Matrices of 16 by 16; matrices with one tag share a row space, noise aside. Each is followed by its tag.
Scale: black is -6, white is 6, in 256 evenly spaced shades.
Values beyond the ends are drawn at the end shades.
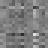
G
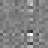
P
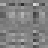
G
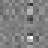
P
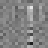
P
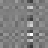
P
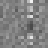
P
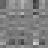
G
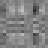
G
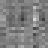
G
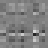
G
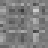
G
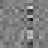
P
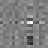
P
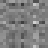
G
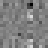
P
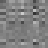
G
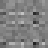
G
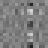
P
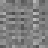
G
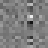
P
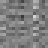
G
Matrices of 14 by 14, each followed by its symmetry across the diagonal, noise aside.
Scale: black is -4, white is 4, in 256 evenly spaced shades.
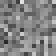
neither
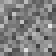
symmetric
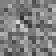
antisymmetric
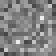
symmetric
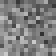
antisymmetric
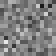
antisymmetric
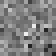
symmetric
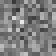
neither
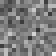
symmetric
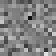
neither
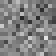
neither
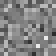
symmetric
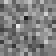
antisymmetric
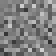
antisymmetric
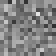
neither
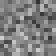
antisymmetric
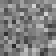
antisymmetric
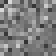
symmetric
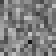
neither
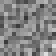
symmetric
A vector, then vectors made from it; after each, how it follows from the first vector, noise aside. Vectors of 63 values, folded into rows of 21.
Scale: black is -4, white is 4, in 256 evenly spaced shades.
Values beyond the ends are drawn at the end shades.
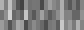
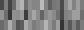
negated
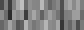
negated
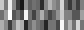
scaled up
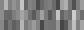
reversed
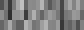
negated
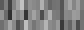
negated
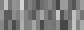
reversed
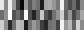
scaled up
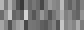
copied
